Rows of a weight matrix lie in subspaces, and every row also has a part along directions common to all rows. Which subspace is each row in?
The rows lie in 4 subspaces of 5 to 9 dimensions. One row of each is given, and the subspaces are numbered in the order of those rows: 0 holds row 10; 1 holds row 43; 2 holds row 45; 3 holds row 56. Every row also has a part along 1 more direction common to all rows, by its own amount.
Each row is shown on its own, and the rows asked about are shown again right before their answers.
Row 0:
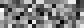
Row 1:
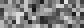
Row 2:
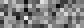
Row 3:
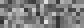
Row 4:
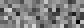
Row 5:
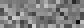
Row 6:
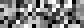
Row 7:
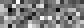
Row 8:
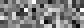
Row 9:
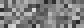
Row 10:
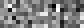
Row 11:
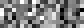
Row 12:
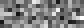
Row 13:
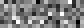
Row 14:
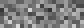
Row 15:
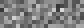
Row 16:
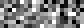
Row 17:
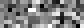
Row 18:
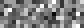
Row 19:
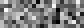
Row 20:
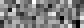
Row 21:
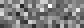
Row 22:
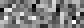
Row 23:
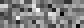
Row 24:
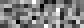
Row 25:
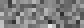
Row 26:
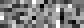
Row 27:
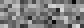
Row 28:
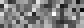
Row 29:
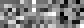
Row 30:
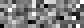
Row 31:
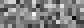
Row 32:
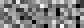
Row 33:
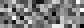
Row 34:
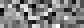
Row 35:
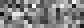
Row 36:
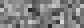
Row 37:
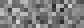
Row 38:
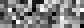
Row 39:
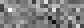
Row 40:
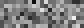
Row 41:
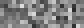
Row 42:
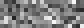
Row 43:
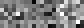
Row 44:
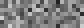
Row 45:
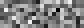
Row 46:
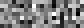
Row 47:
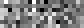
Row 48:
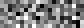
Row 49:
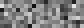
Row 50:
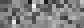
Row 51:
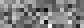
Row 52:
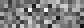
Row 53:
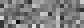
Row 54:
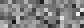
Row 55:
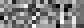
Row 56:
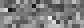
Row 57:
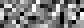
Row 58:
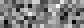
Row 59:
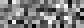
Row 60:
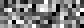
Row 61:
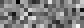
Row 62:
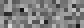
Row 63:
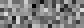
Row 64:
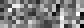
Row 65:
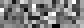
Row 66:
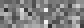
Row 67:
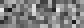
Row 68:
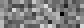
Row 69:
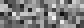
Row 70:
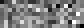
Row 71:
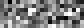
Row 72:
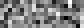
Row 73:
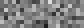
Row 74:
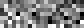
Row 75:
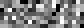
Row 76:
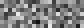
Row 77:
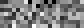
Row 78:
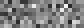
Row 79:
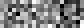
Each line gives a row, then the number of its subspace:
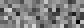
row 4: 1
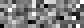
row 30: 1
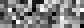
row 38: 3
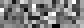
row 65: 0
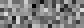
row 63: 0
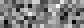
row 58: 0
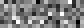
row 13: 2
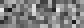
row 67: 3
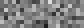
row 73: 2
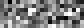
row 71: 1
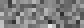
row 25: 1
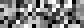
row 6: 2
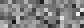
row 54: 0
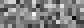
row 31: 3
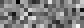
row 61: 2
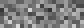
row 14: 1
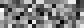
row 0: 0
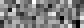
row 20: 2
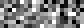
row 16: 1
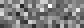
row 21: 0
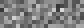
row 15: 1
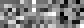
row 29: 1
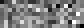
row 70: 0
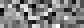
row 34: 0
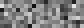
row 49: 0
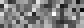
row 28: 3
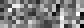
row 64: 0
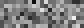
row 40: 3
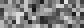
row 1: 0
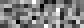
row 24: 2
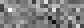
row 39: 3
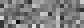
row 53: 0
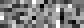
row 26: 2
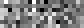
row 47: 3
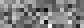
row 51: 2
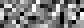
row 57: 3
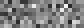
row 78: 0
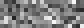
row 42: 3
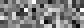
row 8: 2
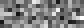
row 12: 2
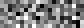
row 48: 1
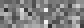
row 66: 2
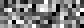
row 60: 2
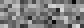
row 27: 3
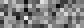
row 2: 0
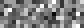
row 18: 2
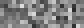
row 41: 1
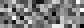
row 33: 3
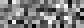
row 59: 2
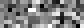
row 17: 1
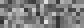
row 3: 2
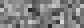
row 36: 1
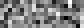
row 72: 2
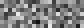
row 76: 2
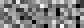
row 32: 2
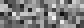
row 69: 0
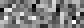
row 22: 3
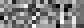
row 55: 2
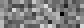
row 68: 1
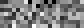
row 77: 0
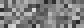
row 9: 0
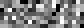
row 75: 0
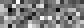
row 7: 3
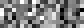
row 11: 1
